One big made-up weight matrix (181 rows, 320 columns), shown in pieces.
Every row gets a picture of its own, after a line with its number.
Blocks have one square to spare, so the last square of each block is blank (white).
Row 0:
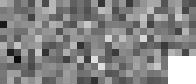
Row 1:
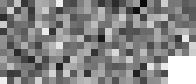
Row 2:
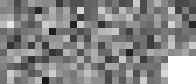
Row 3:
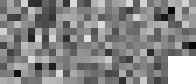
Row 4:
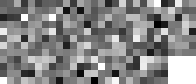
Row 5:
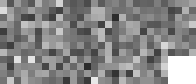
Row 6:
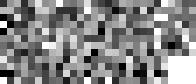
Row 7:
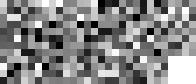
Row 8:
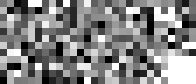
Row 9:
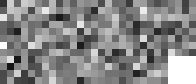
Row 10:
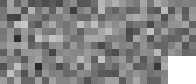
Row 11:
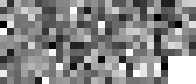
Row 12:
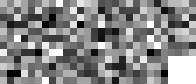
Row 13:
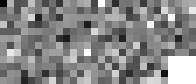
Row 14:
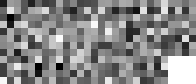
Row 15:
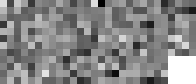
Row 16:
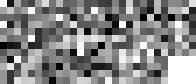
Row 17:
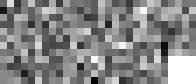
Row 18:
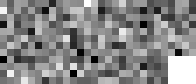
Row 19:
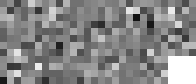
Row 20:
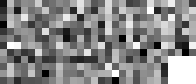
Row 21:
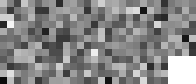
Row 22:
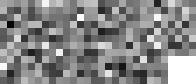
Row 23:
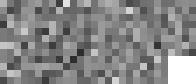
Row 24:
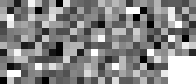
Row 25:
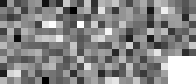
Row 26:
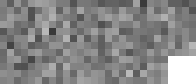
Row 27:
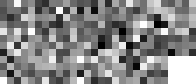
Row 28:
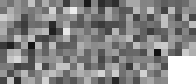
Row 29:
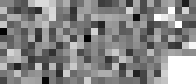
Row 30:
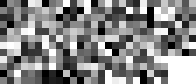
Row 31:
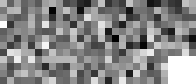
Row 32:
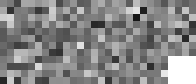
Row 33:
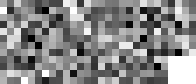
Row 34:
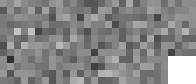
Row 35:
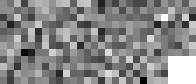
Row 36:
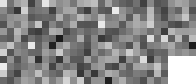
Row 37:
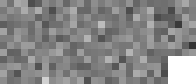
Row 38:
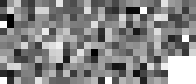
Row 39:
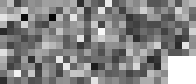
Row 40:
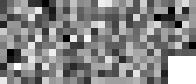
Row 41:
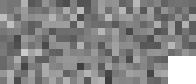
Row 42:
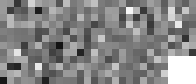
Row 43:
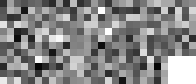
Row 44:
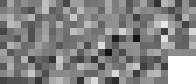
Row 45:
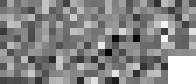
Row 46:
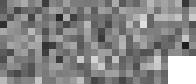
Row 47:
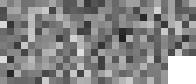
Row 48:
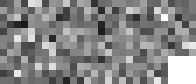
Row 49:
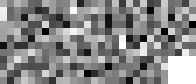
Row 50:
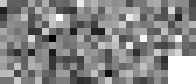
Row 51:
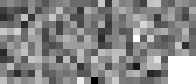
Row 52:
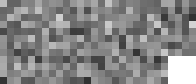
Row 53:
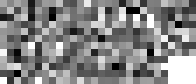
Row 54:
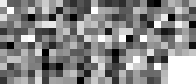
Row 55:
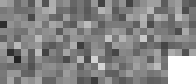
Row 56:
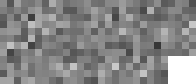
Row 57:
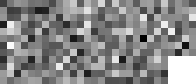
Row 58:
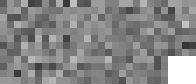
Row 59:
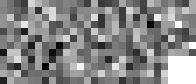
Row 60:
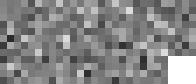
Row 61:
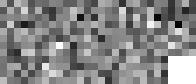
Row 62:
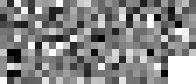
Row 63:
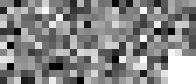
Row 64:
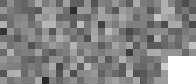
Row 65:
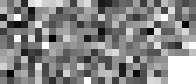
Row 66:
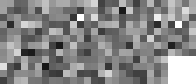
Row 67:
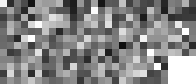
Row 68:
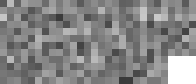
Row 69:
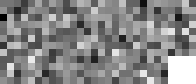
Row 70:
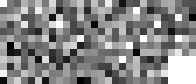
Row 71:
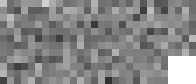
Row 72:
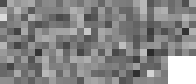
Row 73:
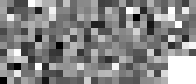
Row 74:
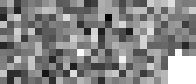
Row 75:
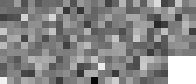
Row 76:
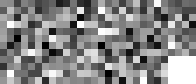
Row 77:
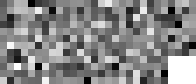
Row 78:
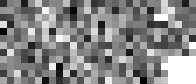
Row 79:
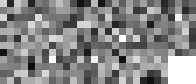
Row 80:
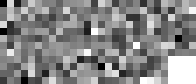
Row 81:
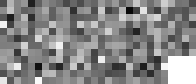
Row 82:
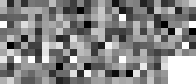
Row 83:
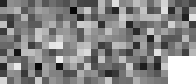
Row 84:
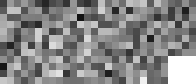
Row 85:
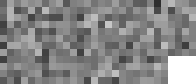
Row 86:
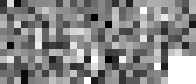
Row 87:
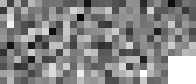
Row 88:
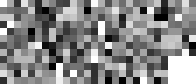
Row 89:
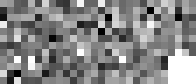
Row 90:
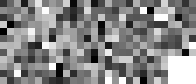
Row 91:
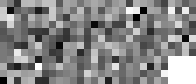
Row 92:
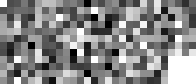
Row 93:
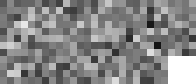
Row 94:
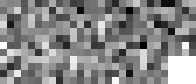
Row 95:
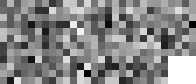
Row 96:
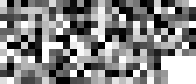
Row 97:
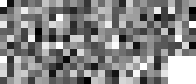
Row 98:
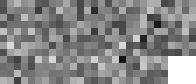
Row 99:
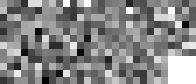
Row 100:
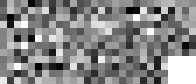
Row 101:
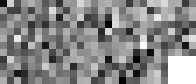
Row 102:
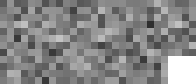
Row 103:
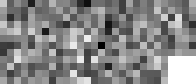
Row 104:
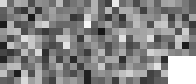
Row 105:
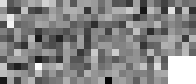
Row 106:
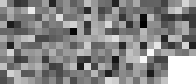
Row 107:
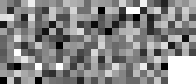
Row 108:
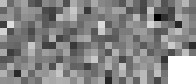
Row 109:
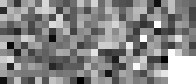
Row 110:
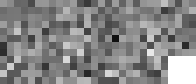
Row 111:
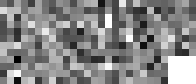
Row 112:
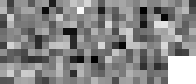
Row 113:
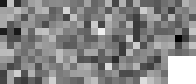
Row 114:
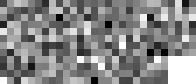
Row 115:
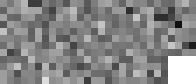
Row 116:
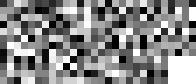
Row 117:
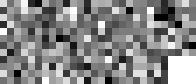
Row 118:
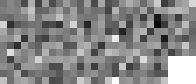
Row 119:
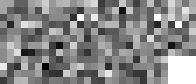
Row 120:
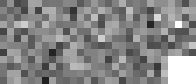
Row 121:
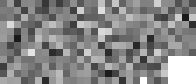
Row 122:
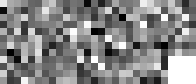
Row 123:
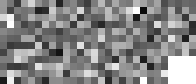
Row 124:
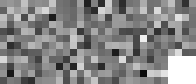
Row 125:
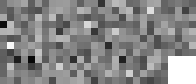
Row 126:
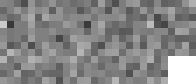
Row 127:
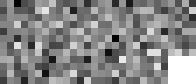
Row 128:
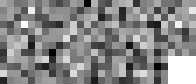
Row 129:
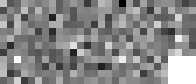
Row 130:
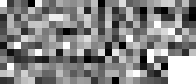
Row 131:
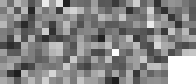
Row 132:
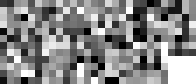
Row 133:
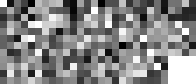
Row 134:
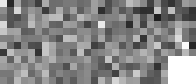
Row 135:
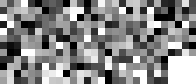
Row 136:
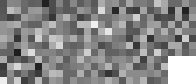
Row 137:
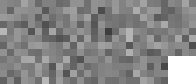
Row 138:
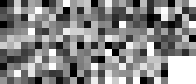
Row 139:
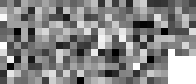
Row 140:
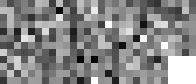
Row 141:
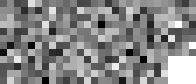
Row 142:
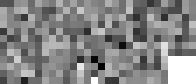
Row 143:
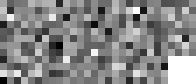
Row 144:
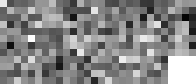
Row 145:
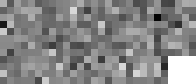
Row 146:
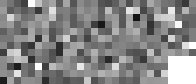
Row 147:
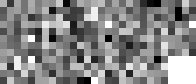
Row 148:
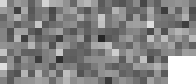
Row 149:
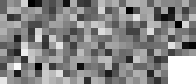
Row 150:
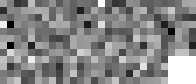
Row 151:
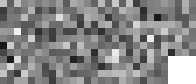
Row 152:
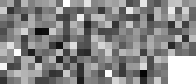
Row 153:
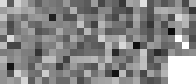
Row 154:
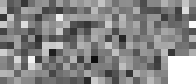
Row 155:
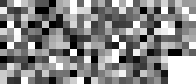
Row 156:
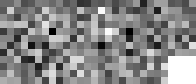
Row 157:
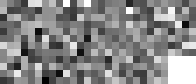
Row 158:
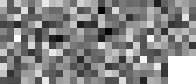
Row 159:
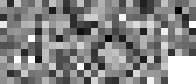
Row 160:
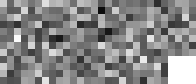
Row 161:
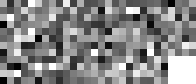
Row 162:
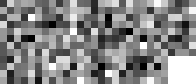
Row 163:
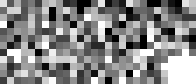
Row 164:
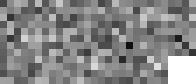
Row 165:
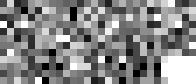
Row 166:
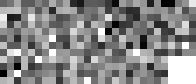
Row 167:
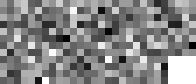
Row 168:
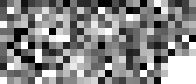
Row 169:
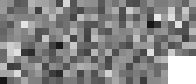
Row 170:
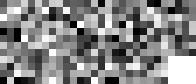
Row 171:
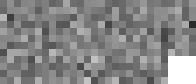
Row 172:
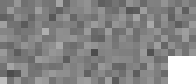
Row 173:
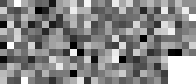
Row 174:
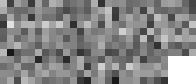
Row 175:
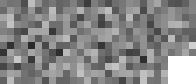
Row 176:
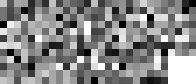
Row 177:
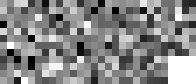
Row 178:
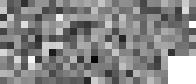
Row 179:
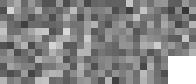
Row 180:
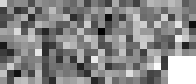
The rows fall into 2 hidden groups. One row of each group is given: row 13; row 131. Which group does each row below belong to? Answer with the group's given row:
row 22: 131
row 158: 131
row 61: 131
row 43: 131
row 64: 131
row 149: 131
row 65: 131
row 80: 13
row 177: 13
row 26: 131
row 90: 131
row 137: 131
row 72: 13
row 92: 13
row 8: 131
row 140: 13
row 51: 13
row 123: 131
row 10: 131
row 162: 13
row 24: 131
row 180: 13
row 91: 131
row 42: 131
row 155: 13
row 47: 13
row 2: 131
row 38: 131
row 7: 131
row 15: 13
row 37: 131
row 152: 131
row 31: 13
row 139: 13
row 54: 13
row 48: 131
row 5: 13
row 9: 13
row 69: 13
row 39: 13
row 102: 131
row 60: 13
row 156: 131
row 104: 13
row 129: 13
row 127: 13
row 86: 13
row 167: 131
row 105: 131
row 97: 13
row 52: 13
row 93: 131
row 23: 131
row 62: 131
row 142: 13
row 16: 13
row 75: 13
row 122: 13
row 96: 13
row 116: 13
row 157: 131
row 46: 13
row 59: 131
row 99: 131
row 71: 131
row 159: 13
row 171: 13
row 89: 13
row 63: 13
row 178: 13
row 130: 13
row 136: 131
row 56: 13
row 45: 13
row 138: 131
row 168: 131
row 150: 13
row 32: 131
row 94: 13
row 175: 131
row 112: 13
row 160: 131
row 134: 13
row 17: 13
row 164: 13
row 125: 13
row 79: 13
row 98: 13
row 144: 13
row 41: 131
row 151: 13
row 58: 131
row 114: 13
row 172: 131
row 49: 13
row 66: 131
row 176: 13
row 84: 131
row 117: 131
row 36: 131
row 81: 131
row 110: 13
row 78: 131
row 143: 131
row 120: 131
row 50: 13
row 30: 131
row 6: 131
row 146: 131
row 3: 131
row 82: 13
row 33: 13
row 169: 131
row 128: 131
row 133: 13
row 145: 131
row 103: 13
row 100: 131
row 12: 131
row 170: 13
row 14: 131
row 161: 131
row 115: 131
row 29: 131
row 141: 131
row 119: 131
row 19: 131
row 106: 13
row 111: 13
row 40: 131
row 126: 13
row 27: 13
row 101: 13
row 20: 13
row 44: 13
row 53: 131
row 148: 131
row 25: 131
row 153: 13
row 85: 13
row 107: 131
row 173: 13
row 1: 131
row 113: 13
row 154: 13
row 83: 131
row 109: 13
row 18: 13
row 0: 13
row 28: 131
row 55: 13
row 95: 13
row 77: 131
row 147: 13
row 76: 131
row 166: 13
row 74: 13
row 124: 13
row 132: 13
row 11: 131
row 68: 13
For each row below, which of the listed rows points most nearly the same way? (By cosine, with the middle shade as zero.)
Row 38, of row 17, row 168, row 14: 14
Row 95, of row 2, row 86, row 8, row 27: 86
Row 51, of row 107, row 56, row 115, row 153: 56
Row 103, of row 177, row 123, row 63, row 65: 177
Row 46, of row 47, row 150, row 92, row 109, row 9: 92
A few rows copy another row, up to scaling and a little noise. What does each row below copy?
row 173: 155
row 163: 31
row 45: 44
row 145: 11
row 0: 55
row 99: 157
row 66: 119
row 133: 67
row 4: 75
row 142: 132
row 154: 178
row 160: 158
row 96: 82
